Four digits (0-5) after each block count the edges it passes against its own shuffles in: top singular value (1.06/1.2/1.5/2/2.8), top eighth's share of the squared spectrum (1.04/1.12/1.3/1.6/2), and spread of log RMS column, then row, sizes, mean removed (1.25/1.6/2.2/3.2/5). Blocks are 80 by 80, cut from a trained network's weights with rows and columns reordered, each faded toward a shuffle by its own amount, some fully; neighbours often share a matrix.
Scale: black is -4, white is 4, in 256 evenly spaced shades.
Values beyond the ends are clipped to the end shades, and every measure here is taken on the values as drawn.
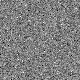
0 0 0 0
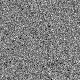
0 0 0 0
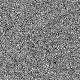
2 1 0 0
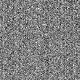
2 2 0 1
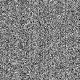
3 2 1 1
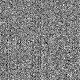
3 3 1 2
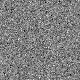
0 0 0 0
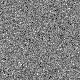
0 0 0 0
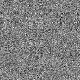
3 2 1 1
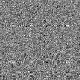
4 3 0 2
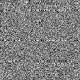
4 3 1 2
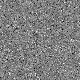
2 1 0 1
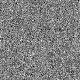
3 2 1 1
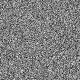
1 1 0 0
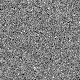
0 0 0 0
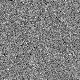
1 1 0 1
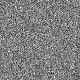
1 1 0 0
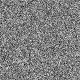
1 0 0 0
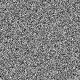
1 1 0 0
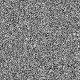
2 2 0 1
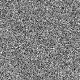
1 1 0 1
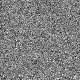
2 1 0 0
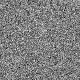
1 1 0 0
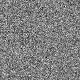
1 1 0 0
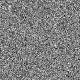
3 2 0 1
